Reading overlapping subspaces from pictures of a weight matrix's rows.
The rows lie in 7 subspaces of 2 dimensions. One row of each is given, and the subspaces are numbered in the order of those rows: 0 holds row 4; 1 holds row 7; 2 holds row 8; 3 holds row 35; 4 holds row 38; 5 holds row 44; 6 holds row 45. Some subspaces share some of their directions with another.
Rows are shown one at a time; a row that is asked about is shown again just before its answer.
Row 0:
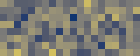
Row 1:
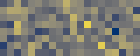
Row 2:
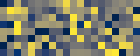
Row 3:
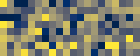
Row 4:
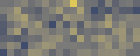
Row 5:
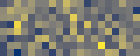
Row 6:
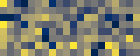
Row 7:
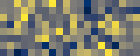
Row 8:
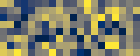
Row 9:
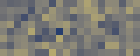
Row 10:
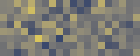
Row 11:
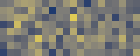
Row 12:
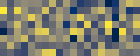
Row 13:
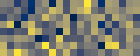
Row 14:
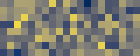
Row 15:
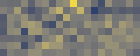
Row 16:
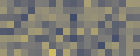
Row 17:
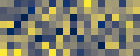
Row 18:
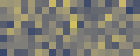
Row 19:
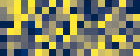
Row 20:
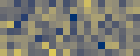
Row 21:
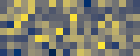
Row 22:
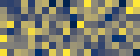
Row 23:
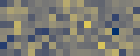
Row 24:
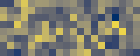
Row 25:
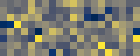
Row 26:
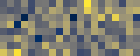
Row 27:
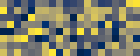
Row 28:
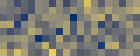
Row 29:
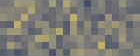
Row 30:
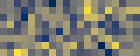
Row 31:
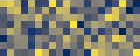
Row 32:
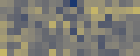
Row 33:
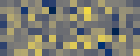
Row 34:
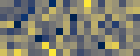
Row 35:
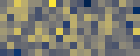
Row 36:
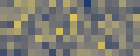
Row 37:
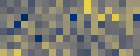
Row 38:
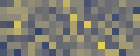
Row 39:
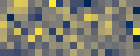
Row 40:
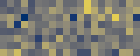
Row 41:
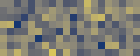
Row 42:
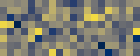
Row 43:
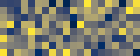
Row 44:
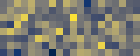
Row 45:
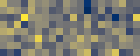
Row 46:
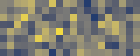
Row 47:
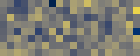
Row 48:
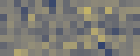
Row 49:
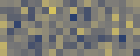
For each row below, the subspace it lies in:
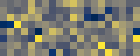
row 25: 3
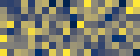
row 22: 2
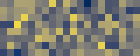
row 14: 5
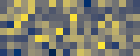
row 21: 5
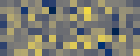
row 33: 1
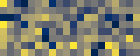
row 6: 6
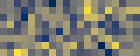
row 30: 1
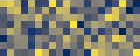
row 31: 2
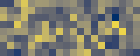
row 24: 2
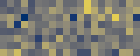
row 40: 6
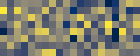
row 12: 5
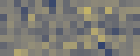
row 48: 1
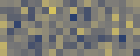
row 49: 1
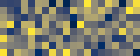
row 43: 2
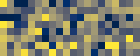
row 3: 6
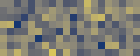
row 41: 3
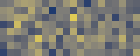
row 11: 1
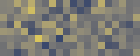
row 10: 0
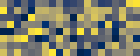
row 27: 5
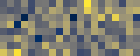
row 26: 6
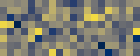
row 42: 3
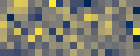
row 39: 3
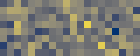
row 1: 4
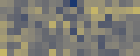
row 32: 0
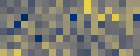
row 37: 6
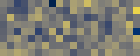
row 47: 3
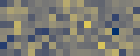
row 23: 4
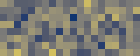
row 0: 2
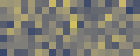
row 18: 2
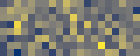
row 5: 4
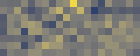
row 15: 0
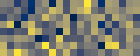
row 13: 0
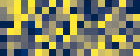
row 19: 2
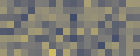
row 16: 5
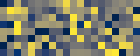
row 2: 4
